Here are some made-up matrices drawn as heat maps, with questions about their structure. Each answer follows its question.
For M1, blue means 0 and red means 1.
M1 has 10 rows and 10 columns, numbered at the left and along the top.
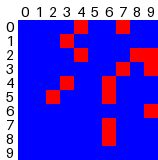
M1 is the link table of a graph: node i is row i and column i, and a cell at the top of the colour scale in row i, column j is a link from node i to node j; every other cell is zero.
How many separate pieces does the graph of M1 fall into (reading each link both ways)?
1
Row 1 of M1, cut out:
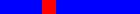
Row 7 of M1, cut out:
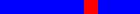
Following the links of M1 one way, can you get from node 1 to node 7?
yes
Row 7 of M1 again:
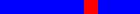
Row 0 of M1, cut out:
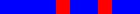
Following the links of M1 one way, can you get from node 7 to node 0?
no
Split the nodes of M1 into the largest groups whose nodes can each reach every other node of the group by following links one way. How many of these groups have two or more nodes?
0
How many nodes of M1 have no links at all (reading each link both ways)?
0
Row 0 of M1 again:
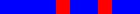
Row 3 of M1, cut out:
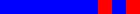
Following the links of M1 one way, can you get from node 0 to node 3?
yes
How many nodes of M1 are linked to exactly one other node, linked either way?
1
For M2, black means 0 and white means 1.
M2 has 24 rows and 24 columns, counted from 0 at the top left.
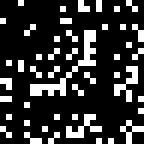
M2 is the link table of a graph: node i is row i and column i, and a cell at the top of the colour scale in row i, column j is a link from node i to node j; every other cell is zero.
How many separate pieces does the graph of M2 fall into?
2
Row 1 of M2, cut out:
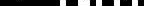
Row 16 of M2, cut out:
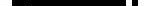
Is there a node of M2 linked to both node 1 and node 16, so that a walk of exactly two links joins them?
no
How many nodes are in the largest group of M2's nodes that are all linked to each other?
3
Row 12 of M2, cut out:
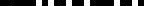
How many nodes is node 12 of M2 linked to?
6
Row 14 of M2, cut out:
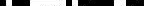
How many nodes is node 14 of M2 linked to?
10
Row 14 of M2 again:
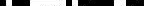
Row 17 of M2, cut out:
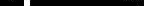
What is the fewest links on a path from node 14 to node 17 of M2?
3
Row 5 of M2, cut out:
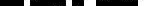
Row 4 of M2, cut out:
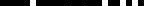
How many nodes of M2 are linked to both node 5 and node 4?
0
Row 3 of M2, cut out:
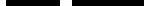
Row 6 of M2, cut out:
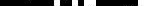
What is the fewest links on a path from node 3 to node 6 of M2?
3
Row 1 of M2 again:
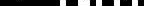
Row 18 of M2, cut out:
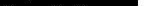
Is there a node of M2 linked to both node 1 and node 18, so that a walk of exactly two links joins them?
no
